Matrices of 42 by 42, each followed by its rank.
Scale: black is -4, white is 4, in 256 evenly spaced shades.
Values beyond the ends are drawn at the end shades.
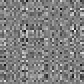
three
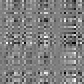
two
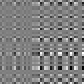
one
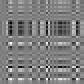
one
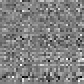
five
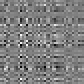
two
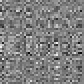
five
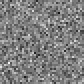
full rank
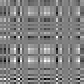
one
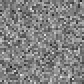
full rank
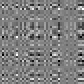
two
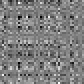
three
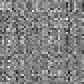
five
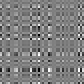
one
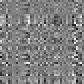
three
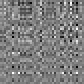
three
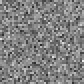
full rank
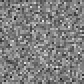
full rank
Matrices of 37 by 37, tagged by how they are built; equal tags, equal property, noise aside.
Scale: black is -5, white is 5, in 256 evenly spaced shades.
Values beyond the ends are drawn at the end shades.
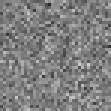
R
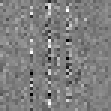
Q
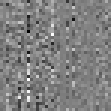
Q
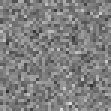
R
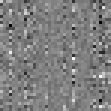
Q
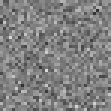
R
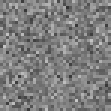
R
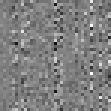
Q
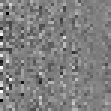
Q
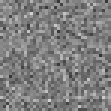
R
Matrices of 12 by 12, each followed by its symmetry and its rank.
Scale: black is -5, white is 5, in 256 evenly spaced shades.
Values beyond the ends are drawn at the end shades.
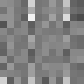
neither, rank two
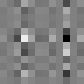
neither, rank one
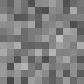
neither, full rank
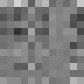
neither, rank two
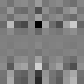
neither, rank one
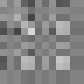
symmetric, rank two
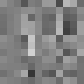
neither, rank two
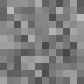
neither, full rank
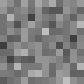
neither, full rank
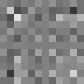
symmetric, rank two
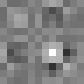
symmetric, rank two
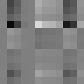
neither, rank one
